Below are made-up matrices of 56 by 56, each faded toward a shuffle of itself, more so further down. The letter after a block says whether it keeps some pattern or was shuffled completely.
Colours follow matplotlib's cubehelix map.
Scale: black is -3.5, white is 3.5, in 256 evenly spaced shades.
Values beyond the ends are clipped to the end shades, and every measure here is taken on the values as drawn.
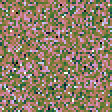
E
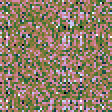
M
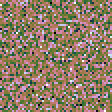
E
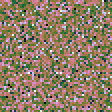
E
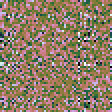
M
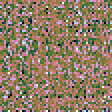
M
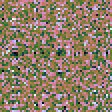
M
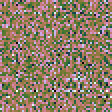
M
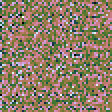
M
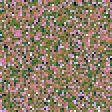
E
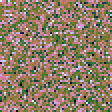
E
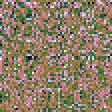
M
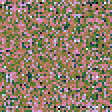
M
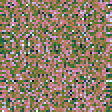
M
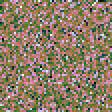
E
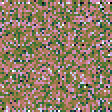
M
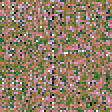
M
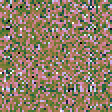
M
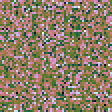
M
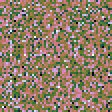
M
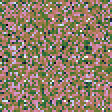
M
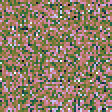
M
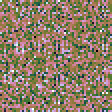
M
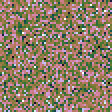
E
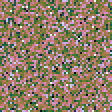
E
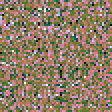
M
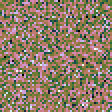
E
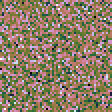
E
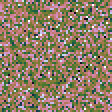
E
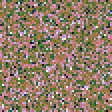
E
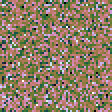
M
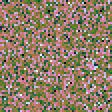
E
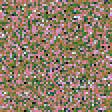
E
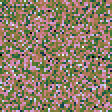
E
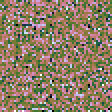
M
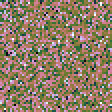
E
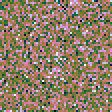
E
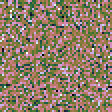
M
